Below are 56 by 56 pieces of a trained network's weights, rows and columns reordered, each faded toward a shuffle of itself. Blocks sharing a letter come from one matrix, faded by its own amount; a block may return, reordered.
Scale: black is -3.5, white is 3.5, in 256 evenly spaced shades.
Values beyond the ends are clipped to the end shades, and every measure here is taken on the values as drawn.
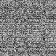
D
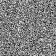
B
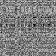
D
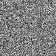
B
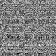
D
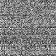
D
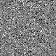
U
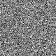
B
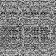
D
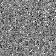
U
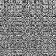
D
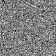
U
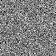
B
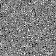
U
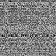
D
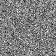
B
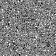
U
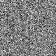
B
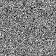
B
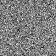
B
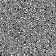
U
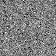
B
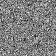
B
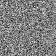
B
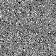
U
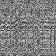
D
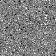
U
